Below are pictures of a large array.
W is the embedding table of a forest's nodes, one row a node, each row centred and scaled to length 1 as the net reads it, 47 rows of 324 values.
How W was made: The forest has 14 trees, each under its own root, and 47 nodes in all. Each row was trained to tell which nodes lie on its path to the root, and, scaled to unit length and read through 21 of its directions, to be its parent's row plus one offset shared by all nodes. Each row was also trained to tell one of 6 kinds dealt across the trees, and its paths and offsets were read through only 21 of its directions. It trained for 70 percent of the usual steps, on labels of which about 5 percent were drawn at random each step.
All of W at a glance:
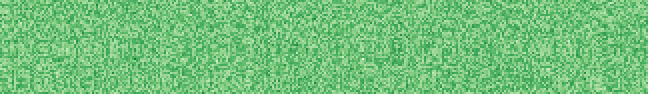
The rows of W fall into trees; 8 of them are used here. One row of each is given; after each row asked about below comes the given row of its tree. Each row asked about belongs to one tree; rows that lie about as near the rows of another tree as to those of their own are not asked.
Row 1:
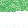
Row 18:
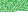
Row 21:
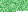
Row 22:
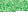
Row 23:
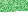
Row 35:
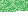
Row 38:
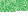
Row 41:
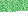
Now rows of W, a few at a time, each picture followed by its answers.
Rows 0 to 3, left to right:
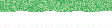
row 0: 41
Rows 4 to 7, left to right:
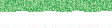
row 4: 18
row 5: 38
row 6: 41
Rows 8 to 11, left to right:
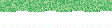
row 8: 41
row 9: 18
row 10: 21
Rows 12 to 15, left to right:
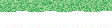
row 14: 35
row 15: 41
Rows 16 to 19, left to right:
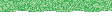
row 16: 23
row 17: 23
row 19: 1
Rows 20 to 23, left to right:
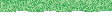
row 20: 21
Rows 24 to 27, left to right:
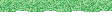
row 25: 22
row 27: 35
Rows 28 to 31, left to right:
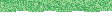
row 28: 21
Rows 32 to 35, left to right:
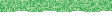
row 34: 18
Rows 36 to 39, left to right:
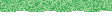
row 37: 35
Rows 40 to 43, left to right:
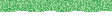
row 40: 35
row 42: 1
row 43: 18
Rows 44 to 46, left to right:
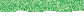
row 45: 22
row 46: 21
